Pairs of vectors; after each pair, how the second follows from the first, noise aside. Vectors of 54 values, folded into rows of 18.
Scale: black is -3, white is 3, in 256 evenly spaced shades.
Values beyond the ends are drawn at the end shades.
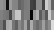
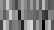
wrapped around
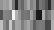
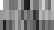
wrapped around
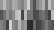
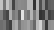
wrapped around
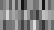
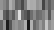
wrapped around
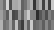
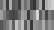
sign-scrambled
